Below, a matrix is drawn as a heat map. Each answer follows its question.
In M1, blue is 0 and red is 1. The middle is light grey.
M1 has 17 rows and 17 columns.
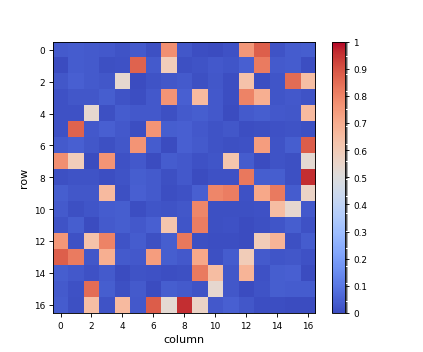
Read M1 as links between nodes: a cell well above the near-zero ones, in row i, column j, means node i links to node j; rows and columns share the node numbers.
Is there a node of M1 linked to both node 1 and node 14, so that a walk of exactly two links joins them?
no
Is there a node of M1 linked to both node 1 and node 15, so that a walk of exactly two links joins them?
no
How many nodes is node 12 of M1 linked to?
6
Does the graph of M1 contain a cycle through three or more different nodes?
yes
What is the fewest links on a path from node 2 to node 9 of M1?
2
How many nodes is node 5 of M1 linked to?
2
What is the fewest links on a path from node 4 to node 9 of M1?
2
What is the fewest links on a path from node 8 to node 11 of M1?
3
